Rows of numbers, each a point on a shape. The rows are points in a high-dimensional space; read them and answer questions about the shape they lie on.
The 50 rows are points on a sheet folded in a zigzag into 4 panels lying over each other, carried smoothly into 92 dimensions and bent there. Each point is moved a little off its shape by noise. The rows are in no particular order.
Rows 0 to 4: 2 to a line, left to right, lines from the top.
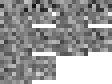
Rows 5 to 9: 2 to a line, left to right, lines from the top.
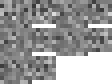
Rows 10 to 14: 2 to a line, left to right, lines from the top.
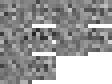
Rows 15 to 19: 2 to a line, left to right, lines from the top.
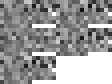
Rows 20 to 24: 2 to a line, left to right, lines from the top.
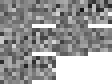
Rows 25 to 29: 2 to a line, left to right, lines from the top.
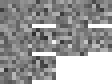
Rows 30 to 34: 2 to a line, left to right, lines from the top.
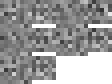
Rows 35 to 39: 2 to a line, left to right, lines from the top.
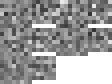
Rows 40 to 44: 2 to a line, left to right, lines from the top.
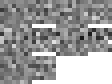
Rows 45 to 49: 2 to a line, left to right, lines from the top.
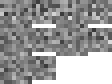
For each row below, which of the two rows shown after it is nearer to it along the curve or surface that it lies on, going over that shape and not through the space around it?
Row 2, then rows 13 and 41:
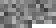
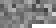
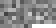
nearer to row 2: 41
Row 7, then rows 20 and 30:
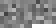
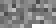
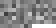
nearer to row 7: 30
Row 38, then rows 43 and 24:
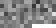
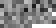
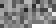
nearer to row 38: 43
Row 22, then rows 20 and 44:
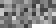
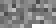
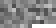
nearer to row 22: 20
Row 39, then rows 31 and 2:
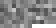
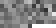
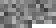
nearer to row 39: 31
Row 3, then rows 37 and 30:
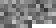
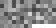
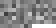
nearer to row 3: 30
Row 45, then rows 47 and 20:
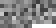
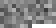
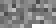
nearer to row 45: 47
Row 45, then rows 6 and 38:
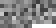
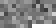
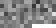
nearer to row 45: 6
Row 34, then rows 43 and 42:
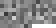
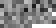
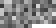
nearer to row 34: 42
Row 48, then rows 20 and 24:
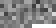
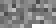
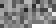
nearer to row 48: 20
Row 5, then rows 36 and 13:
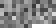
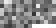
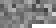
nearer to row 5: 36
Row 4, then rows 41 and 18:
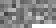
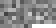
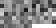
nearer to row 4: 41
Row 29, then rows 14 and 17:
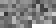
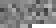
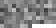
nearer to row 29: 17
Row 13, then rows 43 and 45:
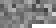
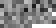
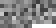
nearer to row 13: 43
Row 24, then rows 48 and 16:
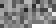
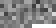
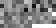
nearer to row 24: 16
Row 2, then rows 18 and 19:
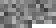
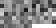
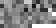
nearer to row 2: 18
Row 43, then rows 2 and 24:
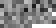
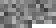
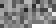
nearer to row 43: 24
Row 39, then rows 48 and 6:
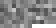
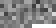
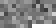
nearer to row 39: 48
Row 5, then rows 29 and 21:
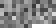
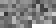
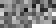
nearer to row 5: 21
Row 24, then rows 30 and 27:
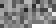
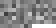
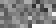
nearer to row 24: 27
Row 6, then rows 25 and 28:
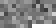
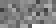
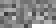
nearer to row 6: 28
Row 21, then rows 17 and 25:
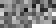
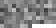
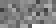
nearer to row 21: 17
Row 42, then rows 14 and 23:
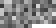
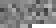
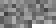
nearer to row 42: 23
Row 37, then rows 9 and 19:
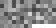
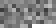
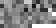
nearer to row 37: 19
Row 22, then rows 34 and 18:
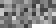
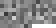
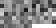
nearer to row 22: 18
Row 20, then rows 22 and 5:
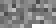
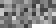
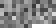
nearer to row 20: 5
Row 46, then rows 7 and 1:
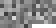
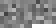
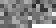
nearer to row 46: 7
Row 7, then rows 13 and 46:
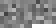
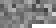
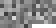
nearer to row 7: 46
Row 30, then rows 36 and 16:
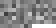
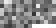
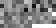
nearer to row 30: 36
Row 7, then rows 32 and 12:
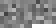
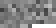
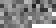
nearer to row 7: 12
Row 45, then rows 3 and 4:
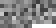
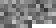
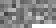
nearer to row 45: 3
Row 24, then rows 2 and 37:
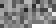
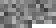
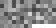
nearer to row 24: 37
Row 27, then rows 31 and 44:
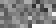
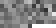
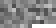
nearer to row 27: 31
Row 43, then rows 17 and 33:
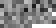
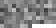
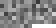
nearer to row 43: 33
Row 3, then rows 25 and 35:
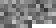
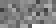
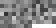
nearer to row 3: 35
